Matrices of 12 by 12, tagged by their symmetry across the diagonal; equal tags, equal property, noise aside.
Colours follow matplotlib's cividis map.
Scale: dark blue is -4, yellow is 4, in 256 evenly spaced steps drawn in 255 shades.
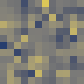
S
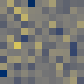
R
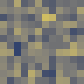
S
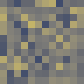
S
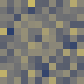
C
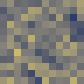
R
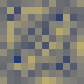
C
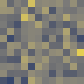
R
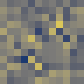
S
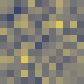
C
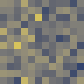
R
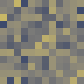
C
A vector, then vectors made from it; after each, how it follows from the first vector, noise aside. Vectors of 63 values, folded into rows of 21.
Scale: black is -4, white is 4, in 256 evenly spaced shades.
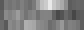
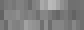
shrunk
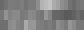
shrunk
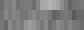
shrunk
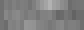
shrunk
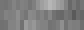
shrunk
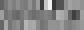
sign-scrambled
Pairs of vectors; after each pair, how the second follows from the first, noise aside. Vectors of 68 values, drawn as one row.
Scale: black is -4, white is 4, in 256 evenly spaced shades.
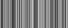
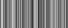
negated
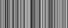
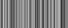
wrapped around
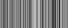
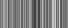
negated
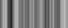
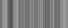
shrunk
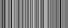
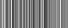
negated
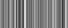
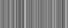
shrunk
